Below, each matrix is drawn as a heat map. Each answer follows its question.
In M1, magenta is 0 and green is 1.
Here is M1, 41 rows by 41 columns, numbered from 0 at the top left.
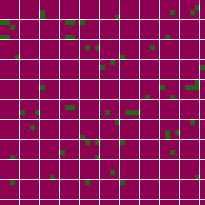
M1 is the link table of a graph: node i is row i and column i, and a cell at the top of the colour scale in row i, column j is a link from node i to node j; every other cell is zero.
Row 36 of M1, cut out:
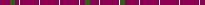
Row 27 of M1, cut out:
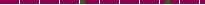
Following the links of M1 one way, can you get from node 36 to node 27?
yes
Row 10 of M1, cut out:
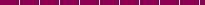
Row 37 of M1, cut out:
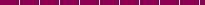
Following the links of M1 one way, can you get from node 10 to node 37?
no
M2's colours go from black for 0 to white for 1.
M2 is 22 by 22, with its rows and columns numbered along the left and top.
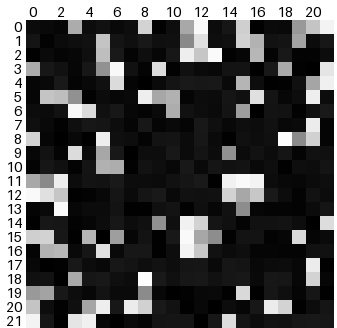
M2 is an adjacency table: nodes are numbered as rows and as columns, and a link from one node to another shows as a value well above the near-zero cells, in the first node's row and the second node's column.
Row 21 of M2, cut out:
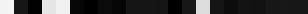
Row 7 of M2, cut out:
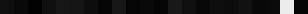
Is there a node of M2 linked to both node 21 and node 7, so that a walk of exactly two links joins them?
no
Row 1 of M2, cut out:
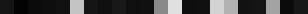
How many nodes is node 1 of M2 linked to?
6
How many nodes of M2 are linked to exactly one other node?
2
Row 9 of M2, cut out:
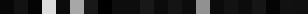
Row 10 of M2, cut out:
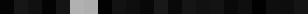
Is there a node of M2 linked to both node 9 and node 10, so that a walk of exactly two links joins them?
yes
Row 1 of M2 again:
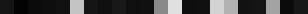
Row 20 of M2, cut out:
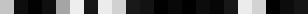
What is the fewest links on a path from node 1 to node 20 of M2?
2
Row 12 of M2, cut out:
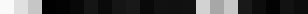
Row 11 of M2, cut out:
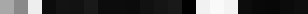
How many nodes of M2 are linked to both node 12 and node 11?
6
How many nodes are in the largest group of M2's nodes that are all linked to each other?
3
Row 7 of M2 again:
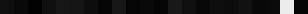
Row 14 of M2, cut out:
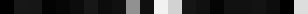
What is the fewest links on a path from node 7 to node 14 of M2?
4
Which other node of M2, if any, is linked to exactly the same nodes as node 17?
node 7
